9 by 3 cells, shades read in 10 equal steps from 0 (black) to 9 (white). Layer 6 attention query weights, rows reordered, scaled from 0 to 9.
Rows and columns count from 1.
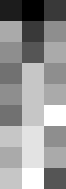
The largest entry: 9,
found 2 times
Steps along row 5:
up down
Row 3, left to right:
5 3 6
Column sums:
45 51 47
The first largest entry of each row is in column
3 1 3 2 2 3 2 2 2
